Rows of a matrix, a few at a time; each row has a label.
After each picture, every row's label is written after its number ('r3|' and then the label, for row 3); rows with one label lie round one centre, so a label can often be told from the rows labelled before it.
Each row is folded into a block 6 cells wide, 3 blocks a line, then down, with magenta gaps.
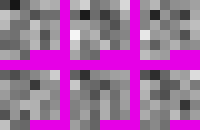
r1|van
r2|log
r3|log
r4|van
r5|van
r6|van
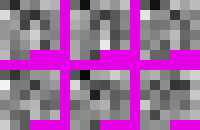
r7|van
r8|van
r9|van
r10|van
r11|van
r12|log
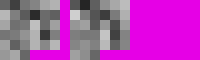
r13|van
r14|van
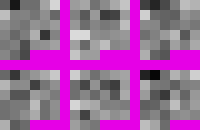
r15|van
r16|log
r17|van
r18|van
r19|log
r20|van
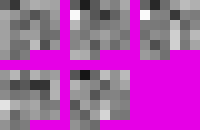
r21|van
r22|van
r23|van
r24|log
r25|van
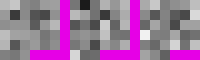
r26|log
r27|van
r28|log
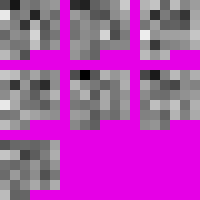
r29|van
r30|van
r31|log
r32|log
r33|van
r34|van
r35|van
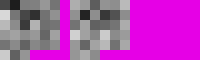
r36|van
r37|log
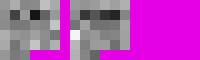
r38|log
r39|log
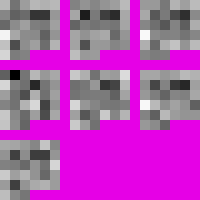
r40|log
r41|log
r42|log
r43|van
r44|log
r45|log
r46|log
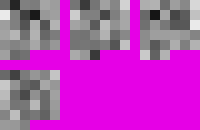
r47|van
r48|van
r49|log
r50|van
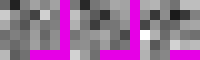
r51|van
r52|van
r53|log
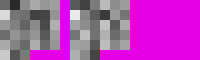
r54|van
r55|van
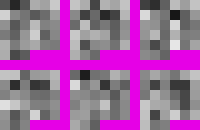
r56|van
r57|log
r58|van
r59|log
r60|van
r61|log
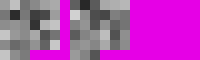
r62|log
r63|van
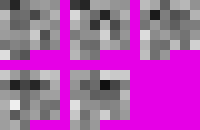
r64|van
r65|van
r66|log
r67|log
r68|log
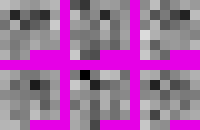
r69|log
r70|van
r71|log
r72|log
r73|van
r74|log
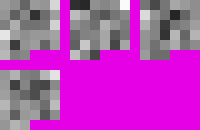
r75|log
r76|van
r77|van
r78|log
